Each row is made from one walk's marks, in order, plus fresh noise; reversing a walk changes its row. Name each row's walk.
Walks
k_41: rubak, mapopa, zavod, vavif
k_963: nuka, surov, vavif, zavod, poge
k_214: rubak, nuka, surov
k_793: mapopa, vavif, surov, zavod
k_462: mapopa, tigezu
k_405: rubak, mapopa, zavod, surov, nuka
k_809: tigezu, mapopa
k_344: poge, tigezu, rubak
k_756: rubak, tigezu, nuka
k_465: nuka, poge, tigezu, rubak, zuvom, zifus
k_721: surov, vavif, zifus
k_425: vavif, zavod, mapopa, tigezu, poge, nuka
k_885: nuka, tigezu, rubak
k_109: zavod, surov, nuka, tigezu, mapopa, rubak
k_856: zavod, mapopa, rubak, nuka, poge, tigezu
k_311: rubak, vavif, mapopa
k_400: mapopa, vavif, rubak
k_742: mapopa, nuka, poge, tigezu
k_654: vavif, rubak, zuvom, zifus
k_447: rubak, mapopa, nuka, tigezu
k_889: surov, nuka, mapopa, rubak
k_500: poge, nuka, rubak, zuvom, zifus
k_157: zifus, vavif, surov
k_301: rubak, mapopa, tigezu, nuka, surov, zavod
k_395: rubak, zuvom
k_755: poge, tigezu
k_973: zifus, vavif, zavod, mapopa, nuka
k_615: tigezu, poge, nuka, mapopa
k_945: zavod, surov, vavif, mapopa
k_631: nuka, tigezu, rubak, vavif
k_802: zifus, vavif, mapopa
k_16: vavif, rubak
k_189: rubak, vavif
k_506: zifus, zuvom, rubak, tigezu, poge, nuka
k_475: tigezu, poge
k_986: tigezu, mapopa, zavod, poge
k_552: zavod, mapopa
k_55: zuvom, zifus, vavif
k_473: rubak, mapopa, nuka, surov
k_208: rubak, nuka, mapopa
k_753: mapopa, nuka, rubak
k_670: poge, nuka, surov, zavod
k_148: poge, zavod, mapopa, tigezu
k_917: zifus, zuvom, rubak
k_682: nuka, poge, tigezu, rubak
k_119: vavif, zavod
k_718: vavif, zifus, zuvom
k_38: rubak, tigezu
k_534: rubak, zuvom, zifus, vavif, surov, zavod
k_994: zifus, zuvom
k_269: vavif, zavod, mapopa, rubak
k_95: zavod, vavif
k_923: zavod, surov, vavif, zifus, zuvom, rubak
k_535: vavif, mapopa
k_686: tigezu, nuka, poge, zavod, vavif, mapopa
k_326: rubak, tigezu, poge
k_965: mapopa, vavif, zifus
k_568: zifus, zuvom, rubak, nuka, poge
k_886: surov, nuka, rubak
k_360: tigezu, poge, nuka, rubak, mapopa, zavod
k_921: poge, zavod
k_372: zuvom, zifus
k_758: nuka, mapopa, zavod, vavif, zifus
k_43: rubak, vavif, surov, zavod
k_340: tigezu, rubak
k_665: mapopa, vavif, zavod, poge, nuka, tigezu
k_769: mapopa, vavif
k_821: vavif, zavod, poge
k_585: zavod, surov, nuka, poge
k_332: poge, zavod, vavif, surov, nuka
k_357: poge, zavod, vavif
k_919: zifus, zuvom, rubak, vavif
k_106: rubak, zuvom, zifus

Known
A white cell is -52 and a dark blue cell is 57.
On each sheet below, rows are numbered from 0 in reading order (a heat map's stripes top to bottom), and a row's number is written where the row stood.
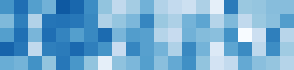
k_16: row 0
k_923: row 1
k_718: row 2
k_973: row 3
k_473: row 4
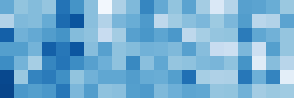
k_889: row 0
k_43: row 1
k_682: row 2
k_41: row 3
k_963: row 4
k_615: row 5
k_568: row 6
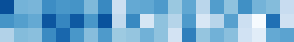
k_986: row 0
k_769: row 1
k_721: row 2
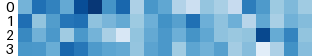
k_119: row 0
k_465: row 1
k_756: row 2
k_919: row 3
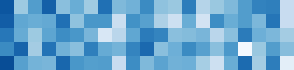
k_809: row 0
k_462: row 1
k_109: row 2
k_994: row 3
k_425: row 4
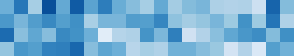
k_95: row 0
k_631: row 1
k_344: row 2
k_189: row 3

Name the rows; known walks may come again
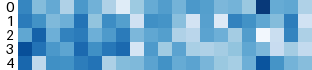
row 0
k_756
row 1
k_462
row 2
k_718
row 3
k_821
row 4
k_360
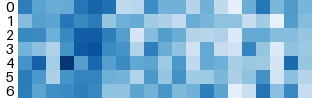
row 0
k_753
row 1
k_189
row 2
k_269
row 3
k_793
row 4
k_95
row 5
k_963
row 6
k_208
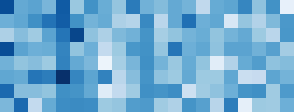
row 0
k_742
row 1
k_106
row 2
k_43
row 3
k_506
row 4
k_889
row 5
k_654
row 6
k_344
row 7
k_157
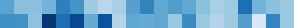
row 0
k_301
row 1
k_758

